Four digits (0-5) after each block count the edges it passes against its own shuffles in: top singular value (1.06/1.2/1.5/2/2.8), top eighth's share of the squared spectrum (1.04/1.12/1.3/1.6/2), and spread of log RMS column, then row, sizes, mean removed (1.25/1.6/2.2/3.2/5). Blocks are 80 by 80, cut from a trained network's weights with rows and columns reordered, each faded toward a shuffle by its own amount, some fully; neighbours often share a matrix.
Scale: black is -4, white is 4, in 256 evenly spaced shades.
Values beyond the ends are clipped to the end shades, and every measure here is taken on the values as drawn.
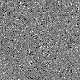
2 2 0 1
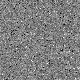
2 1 0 0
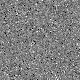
0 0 0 0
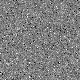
0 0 0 0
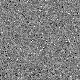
2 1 0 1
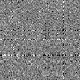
4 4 2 2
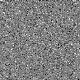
3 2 0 2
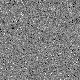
0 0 0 0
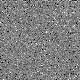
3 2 0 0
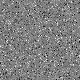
1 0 0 0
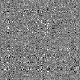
3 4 2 2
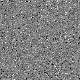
2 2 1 1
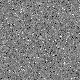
0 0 0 0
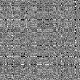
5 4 2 3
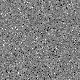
0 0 0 0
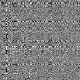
4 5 2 3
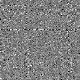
3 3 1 2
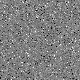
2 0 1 0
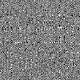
3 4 2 2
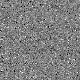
3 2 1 1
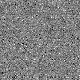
3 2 0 1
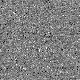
2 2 0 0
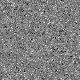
1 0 0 0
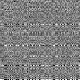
5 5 1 3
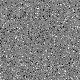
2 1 0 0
